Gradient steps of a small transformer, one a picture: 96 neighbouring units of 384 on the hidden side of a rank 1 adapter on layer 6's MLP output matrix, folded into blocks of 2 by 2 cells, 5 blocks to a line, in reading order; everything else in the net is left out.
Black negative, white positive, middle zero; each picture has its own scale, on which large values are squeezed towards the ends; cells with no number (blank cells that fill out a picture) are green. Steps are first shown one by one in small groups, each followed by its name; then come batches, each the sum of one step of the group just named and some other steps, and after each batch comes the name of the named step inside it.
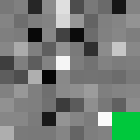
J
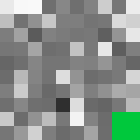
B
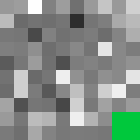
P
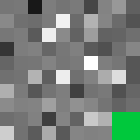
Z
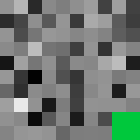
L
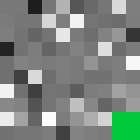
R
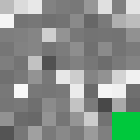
R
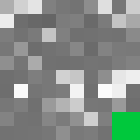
R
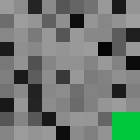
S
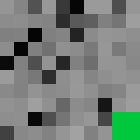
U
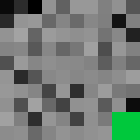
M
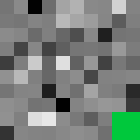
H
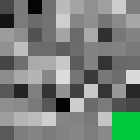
H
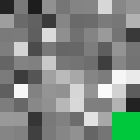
M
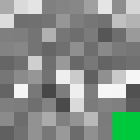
H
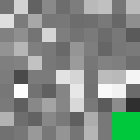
M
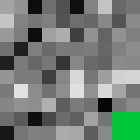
U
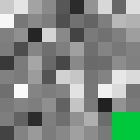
U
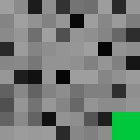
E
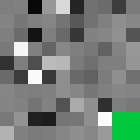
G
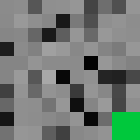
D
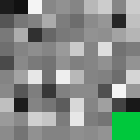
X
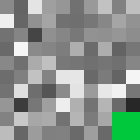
X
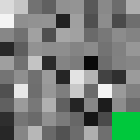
D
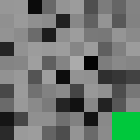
D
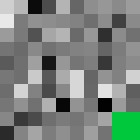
G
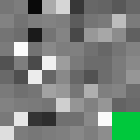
G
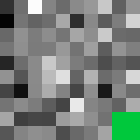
E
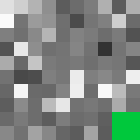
E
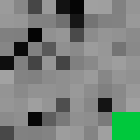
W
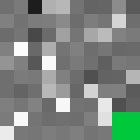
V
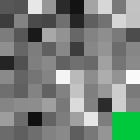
W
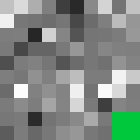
W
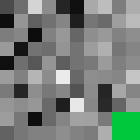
W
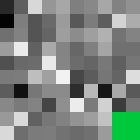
V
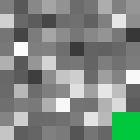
V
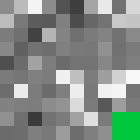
W
